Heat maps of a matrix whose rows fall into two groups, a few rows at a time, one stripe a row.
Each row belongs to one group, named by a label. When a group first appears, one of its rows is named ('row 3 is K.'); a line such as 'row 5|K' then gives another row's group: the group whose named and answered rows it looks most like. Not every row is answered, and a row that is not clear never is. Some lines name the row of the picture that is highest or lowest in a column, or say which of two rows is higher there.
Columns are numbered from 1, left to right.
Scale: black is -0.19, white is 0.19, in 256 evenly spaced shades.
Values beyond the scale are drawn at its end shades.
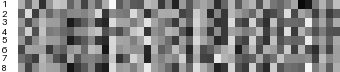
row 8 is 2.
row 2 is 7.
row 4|7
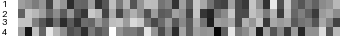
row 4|2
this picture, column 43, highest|4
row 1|2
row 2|7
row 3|7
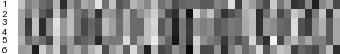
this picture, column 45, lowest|2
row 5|2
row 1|7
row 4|2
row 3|2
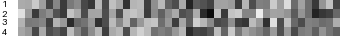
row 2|7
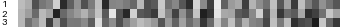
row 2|7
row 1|7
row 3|7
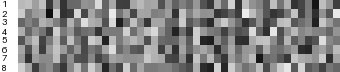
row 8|7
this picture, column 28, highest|7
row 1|7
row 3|7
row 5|7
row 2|2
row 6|2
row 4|2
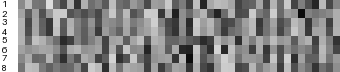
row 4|2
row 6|7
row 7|7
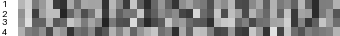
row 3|7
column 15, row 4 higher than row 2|Yes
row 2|7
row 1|7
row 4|2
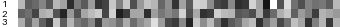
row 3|2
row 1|2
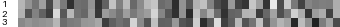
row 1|2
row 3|7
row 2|2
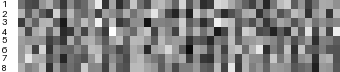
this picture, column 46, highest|4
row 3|7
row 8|7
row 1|7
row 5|7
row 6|7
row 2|2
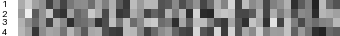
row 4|7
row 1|7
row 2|7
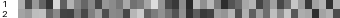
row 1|2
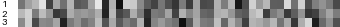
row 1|7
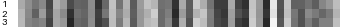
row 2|2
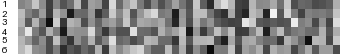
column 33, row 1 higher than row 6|No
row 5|2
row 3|2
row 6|7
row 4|7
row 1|7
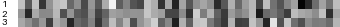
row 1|2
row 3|2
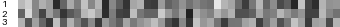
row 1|7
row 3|2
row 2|7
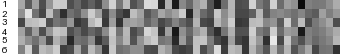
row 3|7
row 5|2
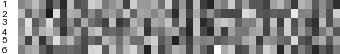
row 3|7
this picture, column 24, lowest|4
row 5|2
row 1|7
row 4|7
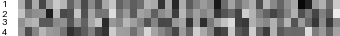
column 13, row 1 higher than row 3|Yes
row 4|2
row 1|2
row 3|7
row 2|2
